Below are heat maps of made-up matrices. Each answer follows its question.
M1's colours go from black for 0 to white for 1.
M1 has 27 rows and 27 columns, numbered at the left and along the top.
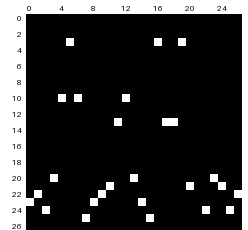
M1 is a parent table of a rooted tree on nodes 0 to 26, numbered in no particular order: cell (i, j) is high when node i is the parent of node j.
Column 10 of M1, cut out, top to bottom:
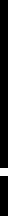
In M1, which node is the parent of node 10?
21
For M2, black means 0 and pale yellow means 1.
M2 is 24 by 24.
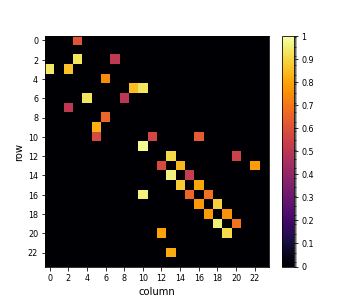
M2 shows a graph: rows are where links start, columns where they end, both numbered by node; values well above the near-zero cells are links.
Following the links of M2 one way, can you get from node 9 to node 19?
yes
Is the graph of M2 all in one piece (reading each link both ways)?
no
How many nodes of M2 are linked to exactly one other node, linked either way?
7
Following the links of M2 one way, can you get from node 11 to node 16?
yes
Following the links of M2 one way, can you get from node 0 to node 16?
no
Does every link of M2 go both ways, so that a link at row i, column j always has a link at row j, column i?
yes
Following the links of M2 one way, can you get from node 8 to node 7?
no
